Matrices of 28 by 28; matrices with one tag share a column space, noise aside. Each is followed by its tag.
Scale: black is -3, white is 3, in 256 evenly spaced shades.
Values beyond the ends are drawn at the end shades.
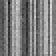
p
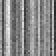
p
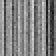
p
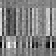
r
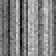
p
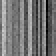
p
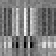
r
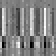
r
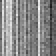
p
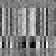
r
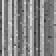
p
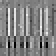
r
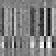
r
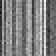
p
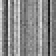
p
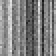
p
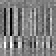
r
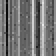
p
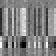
r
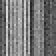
p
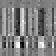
r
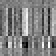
r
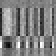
r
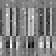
r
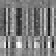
r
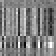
r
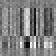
r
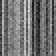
p
